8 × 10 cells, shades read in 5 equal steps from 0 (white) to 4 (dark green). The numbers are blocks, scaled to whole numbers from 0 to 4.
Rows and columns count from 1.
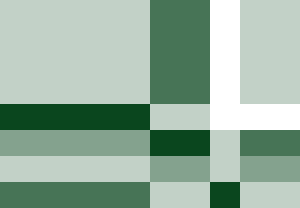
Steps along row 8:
same same same same down same up down same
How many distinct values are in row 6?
4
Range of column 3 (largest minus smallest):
3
